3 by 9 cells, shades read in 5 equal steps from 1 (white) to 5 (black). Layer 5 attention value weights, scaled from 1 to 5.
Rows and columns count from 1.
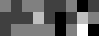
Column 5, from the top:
4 4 3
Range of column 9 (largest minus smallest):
2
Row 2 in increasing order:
2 2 3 4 4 4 4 4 5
